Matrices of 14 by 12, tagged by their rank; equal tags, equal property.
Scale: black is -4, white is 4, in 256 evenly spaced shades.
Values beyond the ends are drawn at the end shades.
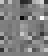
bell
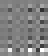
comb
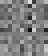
bell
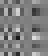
comb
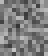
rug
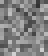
rug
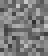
rug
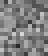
rug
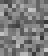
rug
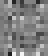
bell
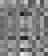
bell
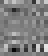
bell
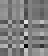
comb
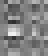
bell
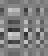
comb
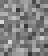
rug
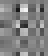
comb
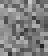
rug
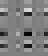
comb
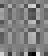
comb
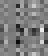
bell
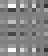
comb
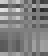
comb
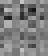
bell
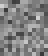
rug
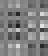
comb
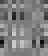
bell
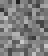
rug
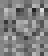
bell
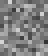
rug
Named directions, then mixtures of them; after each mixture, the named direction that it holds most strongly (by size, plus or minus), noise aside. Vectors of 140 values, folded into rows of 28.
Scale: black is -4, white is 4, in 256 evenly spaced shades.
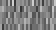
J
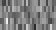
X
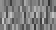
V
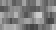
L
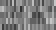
J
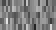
X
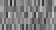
J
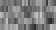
L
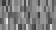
X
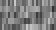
L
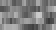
L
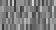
J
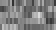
L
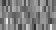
X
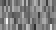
X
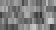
L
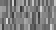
J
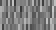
J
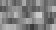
L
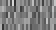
J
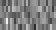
X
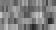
L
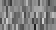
V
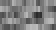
L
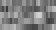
L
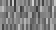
J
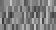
V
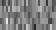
X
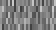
J
